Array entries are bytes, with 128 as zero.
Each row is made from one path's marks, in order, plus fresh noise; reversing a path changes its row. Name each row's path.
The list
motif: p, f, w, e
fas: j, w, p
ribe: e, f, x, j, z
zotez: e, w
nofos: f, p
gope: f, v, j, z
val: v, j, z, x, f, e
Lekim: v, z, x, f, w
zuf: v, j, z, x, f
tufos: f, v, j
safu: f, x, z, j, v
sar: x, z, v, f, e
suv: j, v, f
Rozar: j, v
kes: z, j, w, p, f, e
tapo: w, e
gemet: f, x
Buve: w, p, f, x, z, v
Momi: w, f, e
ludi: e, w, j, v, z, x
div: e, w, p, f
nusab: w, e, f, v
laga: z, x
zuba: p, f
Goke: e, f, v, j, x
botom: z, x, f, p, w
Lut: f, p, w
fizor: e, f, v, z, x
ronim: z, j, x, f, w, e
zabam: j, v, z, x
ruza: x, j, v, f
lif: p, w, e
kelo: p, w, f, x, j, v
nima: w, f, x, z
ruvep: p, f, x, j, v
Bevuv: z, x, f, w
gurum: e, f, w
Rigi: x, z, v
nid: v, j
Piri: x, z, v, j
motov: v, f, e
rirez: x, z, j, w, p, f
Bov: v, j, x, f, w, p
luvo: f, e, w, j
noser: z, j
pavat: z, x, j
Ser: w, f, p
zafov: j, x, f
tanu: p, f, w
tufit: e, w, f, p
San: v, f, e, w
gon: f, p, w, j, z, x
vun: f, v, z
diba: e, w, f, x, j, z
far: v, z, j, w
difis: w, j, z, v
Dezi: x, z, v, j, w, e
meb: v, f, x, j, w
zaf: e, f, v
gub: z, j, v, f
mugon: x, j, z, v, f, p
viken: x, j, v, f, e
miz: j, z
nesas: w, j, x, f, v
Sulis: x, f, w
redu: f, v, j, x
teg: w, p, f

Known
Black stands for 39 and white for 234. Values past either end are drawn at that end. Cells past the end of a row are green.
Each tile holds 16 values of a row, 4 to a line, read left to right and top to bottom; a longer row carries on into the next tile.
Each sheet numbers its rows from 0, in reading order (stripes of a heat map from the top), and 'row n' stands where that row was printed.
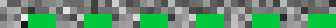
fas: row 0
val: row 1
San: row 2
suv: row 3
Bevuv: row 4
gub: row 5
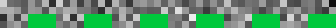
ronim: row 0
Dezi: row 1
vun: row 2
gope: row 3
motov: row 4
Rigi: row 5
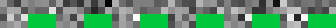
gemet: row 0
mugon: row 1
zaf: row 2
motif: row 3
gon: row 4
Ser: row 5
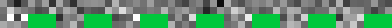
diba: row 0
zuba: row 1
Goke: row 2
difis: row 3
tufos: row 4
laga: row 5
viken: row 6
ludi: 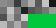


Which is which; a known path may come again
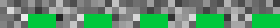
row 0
gope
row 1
zafov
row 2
motov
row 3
viken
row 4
noser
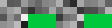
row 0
fas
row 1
teg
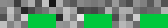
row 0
ludi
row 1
Rozar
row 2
laga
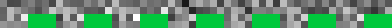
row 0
ribe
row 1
tapo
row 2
nusab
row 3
div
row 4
Lekim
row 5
nofos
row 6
miz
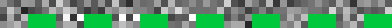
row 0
zabam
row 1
tufit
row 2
nima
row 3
Goke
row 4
rirez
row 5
meb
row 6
vun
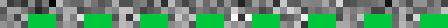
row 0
mugon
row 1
gurum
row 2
botom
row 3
Sulis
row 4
diba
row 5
Bov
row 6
sar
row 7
fizor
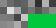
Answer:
zuf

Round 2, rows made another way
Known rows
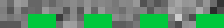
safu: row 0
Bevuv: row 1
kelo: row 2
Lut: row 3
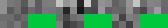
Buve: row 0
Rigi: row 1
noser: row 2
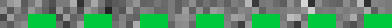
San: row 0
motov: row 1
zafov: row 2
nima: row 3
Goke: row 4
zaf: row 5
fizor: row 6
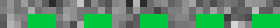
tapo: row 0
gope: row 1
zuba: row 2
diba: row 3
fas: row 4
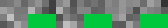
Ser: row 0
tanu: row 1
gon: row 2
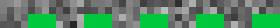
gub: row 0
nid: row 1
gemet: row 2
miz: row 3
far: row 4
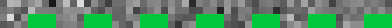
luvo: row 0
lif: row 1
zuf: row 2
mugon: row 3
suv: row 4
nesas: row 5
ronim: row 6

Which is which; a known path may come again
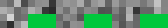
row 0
nofos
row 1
botom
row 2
laga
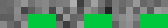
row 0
zuf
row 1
motov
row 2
nima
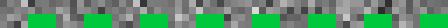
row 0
Goke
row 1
teg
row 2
fizor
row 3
nusab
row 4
gurum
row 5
Dezi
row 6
Lut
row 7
motif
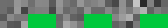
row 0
val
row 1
rirez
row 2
vun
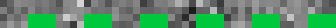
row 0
Bov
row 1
tufos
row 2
ruvep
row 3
difis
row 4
Bevuv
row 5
tufit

